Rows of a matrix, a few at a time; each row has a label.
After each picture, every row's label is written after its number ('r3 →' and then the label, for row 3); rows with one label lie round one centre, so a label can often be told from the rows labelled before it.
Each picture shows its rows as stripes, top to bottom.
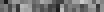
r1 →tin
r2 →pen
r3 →pen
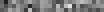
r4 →tin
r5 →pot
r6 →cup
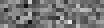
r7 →cup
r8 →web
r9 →tin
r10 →cup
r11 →pen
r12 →pot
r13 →web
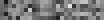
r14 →tin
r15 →pot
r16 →cup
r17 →tin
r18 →pen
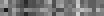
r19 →web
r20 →web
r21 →tin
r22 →web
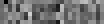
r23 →tin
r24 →pen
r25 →pen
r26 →cup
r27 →cup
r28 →pen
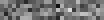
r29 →web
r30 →pen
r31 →pot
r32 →tin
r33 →pen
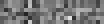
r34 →cup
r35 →cup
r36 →tin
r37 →web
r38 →pot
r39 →cup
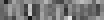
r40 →tin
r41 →cup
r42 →cup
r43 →cup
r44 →pot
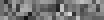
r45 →tin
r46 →pen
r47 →pen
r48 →pot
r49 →web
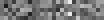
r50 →pot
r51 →tin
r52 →pen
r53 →pot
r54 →web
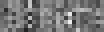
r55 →cup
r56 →cup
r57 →tin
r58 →pot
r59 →cup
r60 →pot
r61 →cup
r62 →web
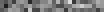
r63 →pot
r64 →tin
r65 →cup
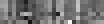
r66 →web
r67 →web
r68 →web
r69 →pen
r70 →web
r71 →pot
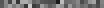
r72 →pen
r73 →cup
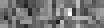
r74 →web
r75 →web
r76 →pot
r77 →pot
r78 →tin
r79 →pen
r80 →web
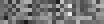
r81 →pen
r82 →pot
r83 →pen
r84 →pot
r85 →tin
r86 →web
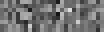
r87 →pen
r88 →web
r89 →pot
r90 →pen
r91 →pen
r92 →web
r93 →cup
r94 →cup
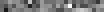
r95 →cup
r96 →pot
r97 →tin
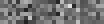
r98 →pen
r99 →pot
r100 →web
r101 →pen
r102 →cup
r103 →web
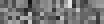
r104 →pot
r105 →pot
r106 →web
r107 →cup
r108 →pen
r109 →cup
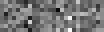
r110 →web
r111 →cup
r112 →pen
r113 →tin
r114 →pot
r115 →cup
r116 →web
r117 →pot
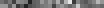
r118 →pot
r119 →web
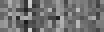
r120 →cup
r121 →cup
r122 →web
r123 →cup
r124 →pen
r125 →web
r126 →web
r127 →cup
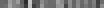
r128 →cup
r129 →cup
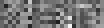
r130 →cup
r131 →tin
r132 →cup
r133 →pen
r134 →pot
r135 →pen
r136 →pot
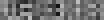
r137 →web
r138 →pen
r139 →web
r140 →pen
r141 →cup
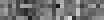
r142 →web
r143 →pen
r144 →web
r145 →web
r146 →pot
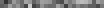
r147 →tin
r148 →cup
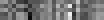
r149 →web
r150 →pot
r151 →web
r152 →pot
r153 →pot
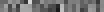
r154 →cup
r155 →pen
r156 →pen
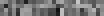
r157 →web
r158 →tin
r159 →pen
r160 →pen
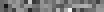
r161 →cup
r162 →tin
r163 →pot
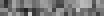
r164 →tin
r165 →tin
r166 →web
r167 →cup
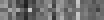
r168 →web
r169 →web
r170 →cup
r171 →web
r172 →web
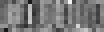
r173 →pot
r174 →cup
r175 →cup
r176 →cup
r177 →cup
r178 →cup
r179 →web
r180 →tin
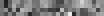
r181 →tin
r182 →tin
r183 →pen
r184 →pot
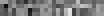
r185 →web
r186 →tin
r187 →pot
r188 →pot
